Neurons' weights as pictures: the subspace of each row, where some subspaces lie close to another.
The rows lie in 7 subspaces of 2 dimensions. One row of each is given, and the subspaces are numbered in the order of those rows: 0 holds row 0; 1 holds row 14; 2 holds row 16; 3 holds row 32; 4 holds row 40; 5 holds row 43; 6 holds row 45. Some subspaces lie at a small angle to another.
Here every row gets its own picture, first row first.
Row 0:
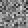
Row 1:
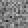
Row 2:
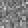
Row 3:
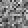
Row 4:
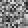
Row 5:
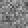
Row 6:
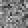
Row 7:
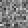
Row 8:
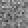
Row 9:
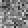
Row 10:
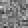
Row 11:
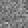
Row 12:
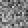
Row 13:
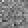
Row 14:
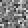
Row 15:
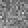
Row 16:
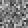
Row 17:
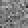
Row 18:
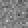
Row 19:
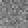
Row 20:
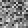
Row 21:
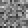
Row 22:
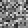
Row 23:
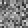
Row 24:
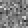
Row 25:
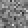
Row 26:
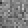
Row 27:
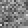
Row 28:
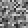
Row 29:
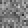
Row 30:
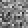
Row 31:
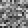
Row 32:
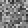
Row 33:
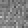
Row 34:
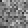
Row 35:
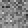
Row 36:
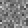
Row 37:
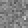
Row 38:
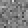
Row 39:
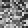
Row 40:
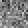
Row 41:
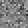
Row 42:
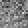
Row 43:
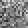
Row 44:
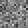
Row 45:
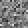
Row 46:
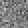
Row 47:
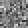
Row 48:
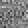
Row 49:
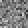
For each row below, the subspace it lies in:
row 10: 1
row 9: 4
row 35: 0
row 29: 2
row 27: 3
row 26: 4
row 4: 3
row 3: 6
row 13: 2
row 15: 4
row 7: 6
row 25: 6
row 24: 1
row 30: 2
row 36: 2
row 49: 1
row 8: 5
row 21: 1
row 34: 4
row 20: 0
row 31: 1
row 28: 6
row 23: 2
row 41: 3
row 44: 0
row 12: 2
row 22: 0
